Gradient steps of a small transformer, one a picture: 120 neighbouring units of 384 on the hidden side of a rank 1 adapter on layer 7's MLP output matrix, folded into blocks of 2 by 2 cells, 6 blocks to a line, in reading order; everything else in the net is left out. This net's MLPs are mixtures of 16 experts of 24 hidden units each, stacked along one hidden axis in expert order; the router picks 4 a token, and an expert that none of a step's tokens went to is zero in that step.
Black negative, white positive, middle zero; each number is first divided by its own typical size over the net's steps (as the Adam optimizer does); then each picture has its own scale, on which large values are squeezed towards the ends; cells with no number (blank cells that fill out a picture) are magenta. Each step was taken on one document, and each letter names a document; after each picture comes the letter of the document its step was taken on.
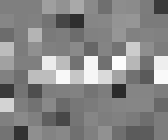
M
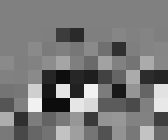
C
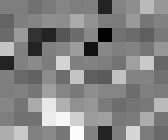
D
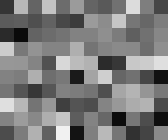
M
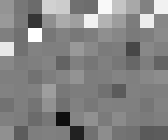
D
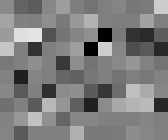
D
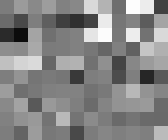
D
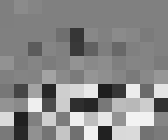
C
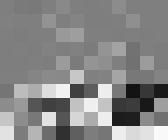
C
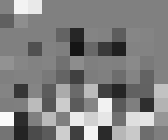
C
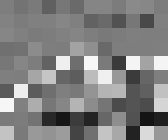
M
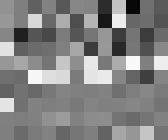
M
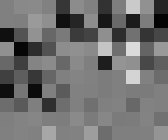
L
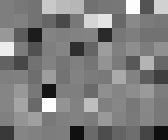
D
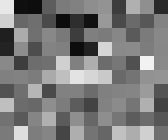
M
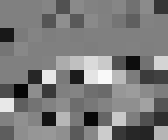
M
